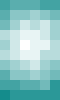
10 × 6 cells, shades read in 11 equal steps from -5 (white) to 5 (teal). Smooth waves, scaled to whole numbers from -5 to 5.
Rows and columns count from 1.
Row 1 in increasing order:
2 2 2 3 3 3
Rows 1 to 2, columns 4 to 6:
2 3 3 / -1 0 1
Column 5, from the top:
3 0 -3 -3 -4 -2 -1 0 1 4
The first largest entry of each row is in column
1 1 1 6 1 1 1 1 6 1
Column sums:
11 -2 -10 -11 -5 7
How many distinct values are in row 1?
2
